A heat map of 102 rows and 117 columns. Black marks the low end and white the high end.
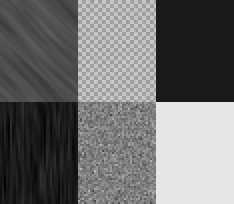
It is made of 2 by 3 panels. Panel 1,1: low, slanting down to the right, faint in contrast. Panel 1,2: high, checkered. Panel 1,3: very low, flat. Panel 2,1: very low, streaked downward, faint in contrast. Panel 2,2: middling, fine-grained. Panel 2,3: very high, flat.
